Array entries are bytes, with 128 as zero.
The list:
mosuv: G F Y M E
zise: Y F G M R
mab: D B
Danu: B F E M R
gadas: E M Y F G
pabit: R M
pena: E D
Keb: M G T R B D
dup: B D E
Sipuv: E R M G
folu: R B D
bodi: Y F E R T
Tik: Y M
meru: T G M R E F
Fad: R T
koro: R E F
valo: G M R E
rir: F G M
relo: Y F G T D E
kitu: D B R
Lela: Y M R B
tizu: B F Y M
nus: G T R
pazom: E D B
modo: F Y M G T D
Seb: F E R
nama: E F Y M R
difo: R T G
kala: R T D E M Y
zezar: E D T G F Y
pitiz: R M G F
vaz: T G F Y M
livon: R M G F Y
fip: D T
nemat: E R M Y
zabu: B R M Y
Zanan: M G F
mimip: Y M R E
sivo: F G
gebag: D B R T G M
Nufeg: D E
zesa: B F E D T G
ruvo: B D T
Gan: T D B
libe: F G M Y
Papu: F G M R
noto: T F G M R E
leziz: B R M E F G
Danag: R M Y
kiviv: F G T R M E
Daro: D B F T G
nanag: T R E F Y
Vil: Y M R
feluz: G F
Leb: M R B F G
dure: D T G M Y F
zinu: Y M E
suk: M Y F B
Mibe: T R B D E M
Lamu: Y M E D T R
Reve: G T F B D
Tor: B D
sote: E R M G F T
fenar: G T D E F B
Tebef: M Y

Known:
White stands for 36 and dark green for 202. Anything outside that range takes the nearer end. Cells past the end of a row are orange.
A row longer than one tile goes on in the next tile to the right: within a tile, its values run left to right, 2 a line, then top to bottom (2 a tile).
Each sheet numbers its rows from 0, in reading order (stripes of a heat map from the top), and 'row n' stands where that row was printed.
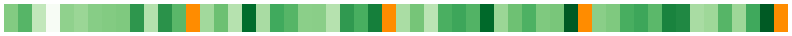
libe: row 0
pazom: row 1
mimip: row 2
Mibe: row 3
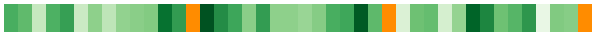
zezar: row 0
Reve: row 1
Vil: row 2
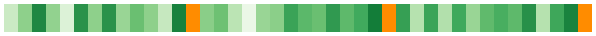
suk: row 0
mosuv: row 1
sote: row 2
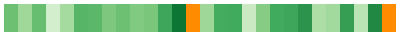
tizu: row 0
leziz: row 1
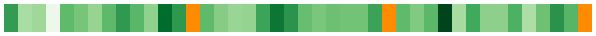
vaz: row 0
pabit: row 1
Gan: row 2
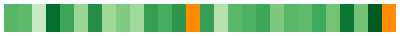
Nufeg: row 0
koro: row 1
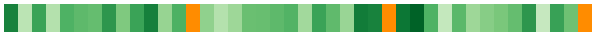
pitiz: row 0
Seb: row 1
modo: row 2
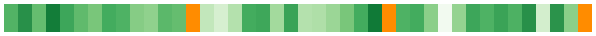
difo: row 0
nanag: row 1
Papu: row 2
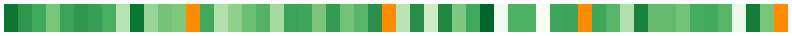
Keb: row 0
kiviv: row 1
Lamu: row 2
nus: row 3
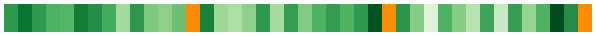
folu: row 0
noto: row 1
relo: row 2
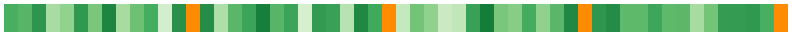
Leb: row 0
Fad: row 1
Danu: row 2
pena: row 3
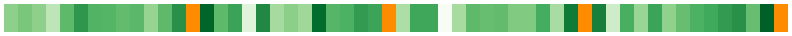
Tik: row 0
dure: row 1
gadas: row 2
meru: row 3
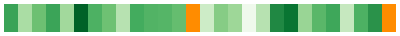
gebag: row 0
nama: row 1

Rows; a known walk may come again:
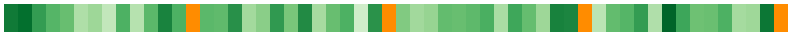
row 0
Daro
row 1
Leb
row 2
Seb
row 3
Lela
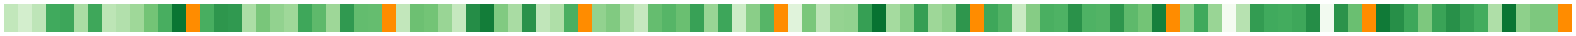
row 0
nanag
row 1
sivo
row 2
zabu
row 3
livon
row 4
nemat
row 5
valo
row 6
zise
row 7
Keb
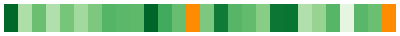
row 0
feluz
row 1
kitu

